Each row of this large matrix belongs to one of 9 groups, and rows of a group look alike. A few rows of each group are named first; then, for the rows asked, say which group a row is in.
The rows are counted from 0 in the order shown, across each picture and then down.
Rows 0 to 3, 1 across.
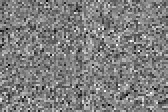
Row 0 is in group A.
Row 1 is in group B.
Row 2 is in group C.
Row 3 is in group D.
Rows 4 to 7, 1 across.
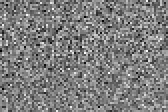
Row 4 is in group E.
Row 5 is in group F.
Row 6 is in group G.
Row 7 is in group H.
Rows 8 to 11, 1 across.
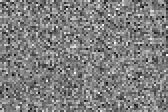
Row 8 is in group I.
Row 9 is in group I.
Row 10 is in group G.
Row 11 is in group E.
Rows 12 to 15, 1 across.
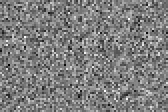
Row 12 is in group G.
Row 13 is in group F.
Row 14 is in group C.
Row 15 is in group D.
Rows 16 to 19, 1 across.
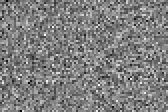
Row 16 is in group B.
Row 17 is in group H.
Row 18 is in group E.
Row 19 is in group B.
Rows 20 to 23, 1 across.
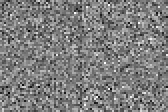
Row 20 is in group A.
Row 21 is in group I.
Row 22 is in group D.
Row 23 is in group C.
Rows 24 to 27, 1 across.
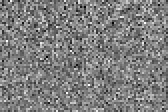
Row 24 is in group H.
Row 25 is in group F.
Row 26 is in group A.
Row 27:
I
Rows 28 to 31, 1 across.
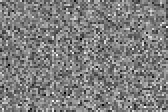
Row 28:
I
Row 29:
F
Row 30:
C
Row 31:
E
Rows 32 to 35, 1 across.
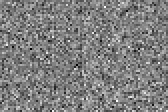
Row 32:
D
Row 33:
G
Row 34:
A
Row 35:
B
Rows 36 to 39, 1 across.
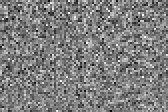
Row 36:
G
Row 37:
B
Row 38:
D
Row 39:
H
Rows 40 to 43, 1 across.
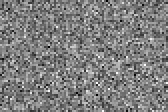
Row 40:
C
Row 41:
I
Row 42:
B
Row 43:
A
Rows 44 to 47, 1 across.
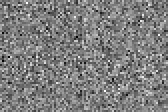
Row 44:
G
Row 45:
A
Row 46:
H
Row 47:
D
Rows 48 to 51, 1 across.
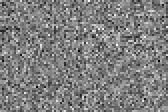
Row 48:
I
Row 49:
B
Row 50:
H
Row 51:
F
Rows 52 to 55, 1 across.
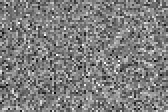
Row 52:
E
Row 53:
H
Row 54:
D
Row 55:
B
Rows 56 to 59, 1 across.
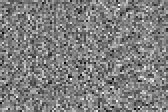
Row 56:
D
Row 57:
H
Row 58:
H
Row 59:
B
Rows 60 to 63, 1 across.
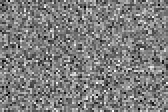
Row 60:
H
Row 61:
G
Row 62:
I
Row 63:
C
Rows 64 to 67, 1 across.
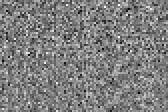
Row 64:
D
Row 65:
E
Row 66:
H
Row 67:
H
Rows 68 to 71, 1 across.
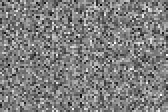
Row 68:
F
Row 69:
I
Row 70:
C
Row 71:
F
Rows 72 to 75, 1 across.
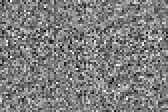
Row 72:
H
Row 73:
F
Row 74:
H
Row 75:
D
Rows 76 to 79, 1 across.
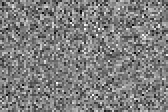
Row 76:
F
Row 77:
B
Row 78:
H
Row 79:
C
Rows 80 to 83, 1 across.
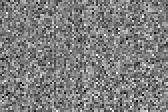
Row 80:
F
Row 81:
D
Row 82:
B
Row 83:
C
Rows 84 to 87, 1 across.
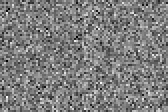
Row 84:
C
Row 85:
A
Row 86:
E
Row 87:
F
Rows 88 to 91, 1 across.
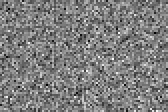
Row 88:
C
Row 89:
D
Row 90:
B
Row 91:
A
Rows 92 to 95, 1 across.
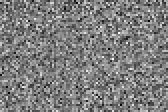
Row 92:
E
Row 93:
D
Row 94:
B
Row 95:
C
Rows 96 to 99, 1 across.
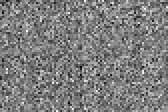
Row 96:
B
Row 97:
G
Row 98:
F
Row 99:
F
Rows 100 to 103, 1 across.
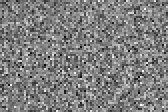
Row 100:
B
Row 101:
E
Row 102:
G
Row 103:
H
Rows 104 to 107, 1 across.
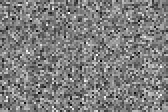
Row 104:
G
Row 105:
B
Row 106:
F
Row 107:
F
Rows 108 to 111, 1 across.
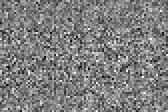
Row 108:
F
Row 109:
I
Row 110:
D
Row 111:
B
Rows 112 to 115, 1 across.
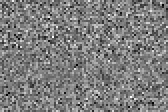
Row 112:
I
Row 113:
G
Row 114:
A
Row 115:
C
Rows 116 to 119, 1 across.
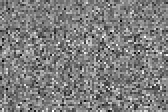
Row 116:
C
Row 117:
B
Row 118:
F
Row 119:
E
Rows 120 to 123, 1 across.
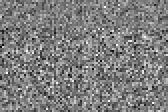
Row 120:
D
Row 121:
B
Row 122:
F
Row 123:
G
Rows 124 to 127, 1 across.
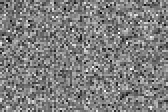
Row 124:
E
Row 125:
D
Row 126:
C
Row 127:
D
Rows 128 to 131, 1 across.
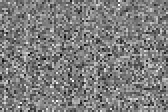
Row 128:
D
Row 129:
E
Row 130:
F
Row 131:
E
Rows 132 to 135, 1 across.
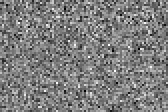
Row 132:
E
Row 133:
G
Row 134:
I
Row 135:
H
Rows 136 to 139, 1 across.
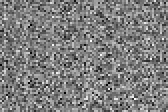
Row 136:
E
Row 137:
E
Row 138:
E
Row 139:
C
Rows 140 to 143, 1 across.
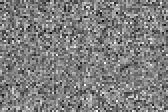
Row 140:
E
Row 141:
I
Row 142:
D
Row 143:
B
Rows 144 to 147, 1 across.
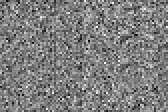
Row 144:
B
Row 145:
D
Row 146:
D
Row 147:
G
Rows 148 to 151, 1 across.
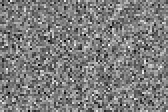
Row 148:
H
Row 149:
G
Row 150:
F
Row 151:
C
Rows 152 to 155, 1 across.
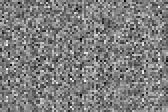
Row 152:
A
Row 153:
F
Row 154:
F
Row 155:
F
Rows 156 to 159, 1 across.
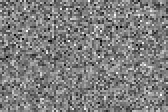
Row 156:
I
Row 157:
G
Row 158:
B
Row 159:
F
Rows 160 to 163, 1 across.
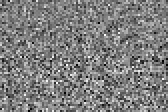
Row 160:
H
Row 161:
D
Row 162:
I
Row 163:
E
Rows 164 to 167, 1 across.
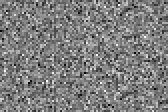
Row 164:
D
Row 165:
B
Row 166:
E
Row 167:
D
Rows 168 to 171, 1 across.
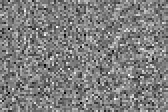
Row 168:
H
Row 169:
H
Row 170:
G
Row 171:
C
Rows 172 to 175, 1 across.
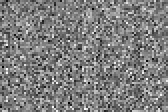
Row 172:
B
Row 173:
G
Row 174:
F
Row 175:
F
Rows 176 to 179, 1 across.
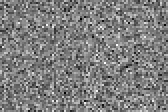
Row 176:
E
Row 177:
B
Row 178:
D
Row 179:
E
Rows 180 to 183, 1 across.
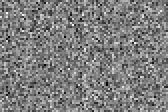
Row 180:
F
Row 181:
C
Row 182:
G
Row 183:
C
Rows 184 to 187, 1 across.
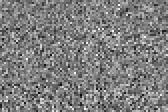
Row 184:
D
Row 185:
B
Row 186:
G
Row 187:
F
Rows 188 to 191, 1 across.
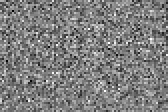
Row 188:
I
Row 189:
I
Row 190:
E
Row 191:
D
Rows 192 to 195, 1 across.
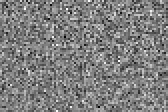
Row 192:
I
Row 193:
E
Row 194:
D
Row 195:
H
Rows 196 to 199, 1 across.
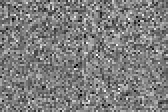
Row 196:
G
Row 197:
B
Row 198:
A
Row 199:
D
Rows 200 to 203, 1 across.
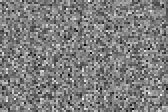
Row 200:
I
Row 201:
E
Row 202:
F
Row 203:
F
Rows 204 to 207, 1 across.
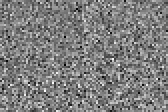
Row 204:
A
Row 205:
C
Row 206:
E
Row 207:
H
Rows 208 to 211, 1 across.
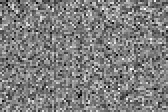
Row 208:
B
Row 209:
I
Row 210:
C
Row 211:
D
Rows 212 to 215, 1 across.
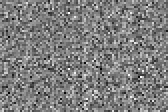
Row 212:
G
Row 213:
C
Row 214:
G
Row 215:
C
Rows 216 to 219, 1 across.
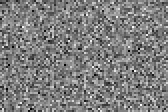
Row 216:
B
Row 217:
G
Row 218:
C
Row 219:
E
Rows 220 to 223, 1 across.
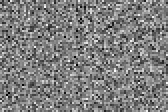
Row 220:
H
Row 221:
C
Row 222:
I
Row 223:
C
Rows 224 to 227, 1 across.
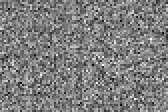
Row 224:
C
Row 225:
I
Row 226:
B
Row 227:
C
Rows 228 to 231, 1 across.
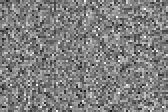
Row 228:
B
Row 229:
B
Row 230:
D
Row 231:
H
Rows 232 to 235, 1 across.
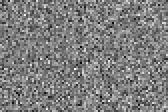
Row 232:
H
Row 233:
C
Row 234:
A
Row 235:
G
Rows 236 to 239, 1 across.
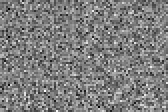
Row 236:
C
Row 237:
C
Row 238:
I
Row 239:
H
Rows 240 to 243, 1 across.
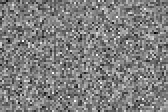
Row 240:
B
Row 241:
D
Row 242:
E
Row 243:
G
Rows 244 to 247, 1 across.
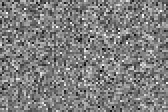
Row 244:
F
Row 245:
D
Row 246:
B
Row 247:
H
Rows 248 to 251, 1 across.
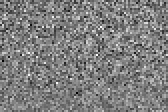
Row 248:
E
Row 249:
B
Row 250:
H
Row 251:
A
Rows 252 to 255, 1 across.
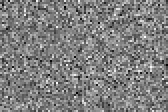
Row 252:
H
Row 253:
B
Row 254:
I
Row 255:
A
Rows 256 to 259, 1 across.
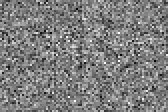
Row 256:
A
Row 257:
I
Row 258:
D
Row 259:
G
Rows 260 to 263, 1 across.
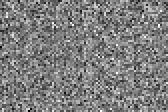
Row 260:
F
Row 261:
B
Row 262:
B
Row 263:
E
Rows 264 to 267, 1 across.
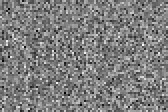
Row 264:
C
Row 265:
F
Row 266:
H
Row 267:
E
